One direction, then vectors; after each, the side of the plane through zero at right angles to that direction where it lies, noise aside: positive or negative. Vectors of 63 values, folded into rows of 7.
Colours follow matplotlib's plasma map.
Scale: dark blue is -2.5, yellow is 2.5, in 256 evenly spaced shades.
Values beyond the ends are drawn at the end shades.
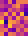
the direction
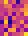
negative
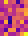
negative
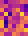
positive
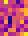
negative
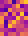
positive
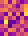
negative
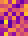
negative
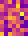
positive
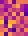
positive
